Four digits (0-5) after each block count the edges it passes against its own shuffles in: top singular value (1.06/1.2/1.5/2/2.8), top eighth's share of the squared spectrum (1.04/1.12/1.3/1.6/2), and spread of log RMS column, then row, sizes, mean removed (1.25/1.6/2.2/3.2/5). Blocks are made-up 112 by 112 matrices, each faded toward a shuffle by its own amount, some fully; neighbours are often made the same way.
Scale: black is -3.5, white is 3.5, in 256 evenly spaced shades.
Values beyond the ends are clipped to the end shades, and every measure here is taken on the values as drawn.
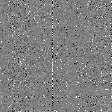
3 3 3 2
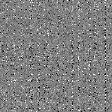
2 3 3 3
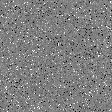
0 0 0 0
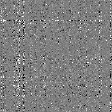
3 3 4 3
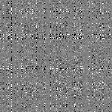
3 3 4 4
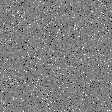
0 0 0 0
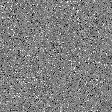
2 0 0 0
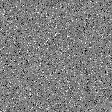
1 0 0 0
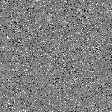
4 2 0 1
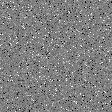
0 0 0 0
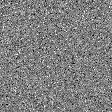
0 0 0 0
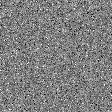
0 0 0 0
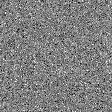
0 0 0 0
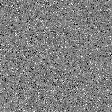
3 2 0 0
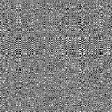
5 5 4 3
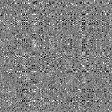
5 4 2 3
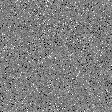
1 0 0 0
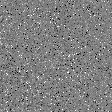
0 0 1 0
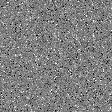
0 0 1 0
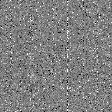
2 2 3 0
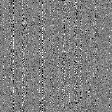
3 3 4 0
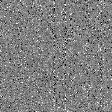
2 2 2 0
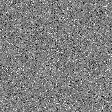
2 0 0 0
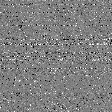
2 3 0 3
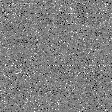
1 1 0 2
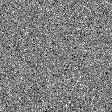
2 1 0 0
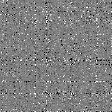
2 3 3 3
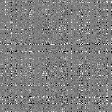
2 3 4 4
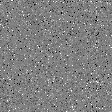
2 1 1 1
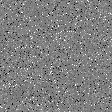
0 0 0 0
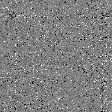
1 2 2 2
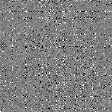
2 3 3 3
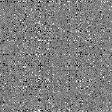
2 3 3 3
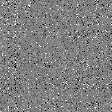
2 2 2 2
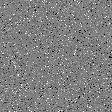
2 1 0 0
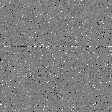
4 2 0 1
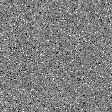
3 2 0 1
